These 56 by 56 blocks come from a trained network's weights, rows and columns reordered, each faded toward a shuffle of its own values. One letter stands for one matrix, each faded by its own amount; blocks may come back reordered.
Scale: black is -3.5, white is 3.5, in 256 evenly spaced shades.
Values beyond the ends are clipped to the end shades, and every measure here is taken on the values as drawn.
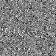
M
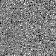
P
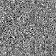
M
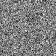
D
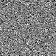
P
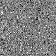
P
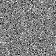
P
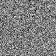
D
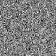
D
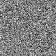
D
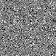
M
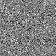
P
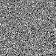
P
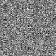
D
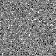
P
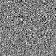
M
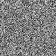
D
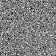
P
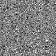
M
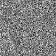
D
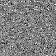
P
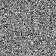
D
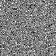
P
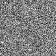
D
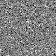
P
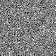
P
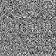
D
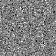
P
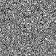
D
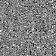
P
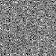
M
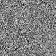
D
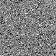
P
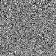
D
